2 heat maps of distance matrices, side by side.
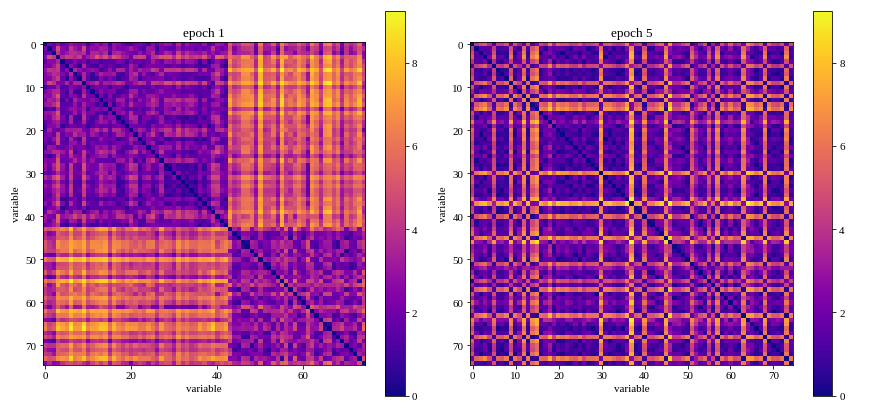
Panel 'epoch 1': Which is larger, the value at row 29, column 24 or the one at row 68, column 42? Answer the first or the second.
the second
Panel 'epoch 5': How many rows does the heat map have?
75
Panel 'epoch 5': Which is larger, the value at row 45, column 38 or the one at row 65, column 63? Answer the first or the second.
the second
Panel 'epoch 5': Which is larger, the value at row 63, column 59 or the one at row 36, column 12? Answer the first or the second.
the second
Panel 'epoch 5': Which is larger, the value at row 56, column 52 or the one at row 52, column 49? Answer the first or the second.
the second
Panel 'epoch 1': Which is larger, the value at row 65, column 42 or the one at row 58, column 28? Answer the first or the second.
the first
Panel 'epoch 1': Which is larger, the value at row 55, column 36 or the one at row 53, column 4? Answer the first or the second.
the first
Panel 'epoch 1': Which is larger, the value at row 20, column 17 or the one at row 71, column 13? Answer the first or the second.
the second
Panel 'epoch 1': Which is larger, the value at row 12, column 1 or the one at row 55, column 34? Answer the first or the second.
the second
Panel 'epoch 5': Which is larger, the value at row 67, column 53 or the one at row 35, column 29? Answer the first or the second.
the first
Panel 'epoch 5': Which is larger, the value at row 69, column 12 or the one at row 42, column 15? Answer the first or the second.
the first
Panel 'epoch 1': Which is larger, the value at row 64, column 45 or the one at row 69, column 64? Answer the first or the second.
the first
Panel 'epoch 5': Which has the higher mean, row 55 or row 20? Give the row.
55
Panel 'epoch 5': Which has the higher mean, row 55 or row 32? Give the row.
55
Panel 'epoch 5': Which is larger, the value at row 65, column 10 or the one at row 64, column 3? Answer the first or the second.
the second
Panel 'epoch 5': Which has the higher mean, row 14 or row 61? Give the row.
14
